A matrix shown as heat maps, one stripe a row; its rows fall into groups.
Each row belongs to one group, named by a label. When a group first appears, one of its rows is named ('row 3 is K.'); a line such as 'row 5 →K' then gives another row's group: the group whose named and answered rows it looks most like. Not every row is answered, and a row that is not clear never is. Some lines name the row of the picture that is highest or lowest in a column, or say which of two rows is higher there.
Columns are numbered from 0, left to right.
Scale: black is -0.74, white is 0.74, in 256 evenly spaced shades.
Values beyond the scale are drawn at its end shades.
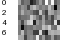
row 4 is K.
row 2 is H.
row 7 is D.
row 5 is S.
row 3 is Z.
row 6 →H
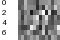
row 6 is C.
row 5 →Z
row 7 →D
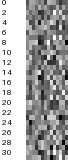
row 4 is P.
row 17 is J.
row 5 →D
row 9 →H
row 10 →P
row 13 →P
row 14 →K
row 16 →C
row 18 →K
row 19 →C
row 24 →S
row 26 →C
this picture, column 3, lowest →29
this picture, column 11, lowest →23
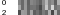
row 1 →J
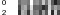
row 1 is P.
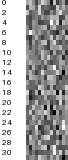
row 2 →J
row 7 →C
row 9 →J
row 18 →P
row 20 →P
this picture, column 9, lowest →22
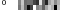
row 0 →H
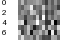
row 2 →Z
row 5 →C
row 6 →P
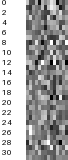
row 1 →S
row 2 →J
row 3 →H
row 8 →C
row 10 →C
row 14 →S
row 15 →Z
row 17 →H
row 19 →D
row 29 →C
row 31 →H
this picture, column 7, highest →28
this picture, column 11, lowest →28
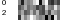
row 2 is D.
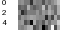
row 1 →C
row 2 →S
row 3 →Z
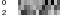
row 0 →Z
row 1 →D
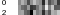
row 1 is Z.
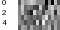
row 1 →H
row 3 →J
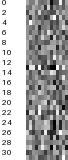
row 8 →J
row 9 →P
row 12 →H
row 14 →P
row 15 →K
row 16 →Z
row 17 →P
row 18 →Z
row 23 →C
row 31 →K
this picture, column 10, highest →13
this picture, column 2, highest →13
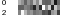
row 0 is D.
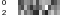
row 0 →S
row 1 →J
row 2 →H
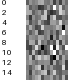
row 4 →J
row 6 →K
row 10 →J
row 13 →K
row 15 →K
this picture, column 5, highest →5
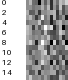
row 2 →P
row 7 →D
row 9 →Z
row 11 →D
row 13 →K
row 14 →P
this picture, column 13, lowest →8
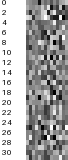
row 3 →D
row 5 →K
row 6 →H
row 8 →Z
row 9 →S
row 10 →H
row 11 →D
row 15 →H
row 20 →D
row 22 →J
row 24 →P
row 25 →C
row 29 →Z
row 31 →J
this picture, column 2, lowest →3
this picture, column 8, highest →25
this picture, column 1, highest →27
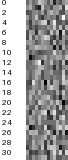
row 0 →Z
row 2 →S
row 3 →K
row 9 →Z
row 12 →K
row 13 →Z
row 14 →K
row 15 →K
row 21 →P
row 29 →S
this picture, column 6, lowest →16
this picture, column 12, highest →3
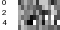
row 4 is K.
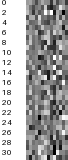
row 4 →J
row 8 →H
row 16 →K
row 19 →C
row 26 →K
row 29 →Z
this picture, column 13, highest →23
